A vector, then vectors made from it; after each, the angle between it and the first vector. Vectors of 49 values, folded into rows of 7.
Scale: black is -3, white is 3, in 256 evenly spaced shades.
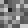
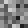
nearly opposite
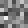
partly aligned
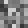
partly opposed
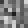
orthogonal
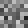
orthogonal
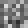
partly aligned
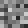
nearly opposite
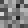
nearly opposite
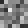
nearly opposite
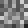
orthogonal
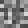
partly opposed
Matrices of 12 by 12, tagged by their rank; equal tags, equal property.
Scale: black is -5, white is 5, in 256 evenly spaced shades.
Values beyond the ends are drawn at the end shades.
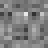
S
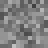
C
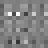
S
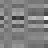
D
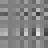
D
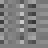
D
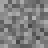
C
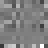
S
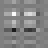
D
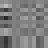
D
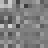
S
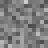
C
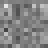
S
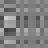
D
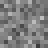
C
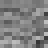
S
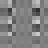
D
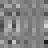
S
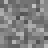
C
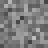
C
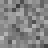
C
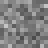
C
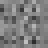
S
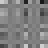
D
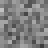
C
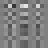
D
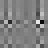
D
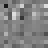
S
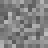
C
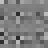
S
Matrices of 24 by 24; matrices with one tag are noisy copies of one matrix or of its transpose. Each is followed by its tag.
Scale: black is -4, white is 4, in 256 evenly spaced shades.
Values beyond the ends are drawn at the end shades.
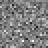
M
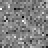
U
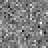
M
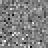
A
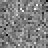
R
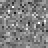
A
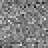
R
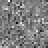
U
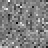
U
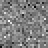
R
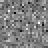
A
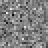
A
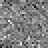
R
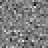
M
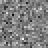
A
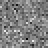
M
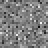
M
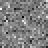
U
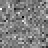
U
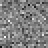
R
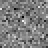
U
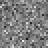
M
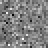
A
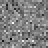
M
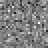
A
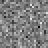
M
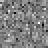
A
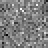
R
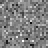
M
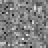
A
